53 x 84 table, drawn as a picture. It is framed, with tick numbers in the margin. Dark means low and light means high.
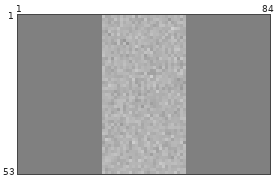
It is made of 1 by 3 panels. Panel 1,1: middling, flat. Panel 1,2: high, fine-grained, faint in contrast. Panel 1,3: middling, flat.
